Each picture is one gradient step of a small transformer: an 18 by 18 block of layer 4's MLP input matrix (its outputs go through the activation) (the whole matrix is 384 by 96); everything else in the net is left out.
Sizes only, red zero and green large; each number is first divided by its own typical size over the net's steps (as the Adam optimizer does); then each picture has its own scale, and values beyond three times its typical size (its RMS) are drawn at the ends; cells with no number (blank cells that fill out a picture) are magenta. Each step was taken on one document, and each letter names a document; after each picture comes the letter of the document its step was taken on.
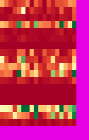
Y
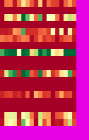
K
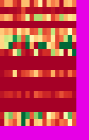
K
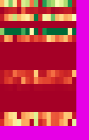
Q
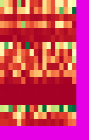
Y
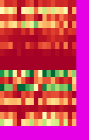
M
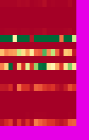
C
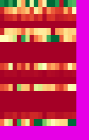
Q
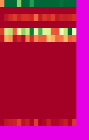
Q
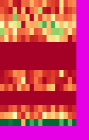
M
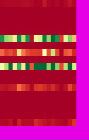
C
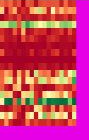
M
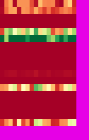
Q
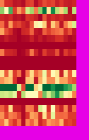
M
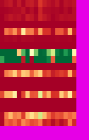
K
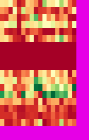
M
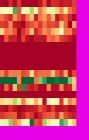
M
